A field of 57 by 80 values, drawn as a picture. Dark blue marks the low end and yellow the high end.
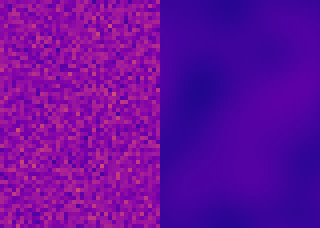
It is made of 1 by 2 panels. Panel 1,1: low, fine-grained. Panel 1,2: very low, smooth, faint in contrast.
